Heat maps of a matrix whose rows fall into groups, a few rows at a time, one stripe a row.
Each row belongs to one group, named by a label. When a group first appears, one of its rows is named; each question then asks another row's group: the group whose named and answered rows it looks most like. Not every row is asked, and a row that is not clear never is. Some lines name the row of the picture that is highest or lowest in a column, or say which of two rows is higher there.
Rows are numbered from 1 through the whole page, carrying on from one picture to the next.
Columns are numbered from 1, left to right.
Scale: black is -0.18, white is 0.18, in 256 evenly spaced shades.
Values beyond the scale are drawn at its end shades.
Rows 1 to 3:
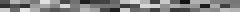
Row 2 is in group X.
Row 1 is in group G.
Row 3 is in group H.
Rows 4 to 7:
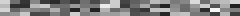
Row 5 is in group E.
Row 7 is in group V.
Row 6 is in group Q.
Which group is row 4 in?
Q
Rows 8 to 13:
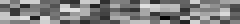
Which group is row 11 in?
H
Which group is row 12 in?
V
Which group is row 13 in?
G
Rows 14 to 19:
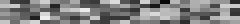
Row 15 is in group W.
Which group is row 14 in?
E
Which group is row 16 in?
X
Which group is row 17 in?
X
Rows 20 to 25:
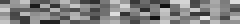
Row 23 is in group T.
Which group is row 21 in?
V
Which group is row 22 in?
Q
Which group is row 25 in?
Q
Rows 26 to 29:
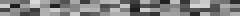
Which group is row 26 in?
E
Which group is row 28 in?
X
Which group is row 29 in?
W
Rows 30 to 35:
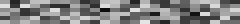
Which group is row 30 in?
E
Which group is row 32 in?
G
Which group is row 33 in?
W
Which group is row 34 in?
X
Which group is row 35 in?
E
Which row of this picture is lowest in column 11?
32
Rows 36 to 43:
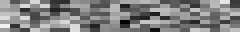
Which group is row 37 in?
T
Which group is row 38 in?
Q
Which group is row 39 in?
W
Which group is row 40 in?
V
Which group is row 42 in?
T
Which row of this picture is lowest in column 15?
40
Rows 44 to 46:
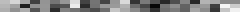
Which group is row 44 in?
V
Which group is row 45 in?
W
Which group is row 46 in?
W
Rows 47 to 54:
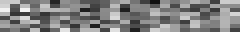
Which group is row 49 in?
T
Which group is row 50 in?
Q
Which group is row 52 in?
H
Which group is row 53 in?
Q
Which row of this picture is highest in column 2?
47
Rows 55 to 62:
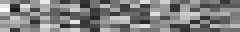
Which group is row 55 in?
G
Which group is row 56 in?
T
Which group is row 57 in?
T
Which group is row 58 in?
Q
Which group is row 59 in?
V
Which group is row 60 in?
V
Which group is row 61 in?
G
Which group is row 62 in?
T
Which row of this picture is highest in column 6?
61
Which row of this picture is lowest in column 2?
57
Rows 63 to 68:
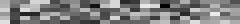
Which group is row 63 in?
E
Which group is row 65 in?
H
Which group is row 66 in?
G
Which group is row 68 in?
Q
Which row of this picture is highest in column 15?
64
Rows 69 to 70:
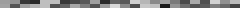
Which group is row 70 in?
E
